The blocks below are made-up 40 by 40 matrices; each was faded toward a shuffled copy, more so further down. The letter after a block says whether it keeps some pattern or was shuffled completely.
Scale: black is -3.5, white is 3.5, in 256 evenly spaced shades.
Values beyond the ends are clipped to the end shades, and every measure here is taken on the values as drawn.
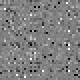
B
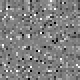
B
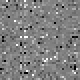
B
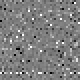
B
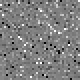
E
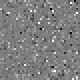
E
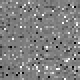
B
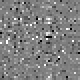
B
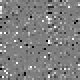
B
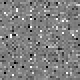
B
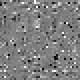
B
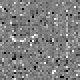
B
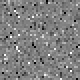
E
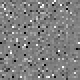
B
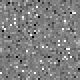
E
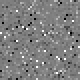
E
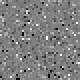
E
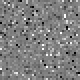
E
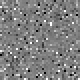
E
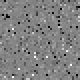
E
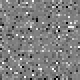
B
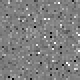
E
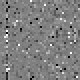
B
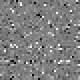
B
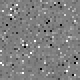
E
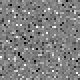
E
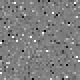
E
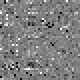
B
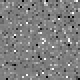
E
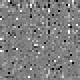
B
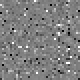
B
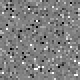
E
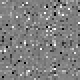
B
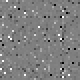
B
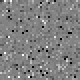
E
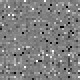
B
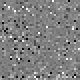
B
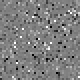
E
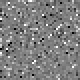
E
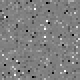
E
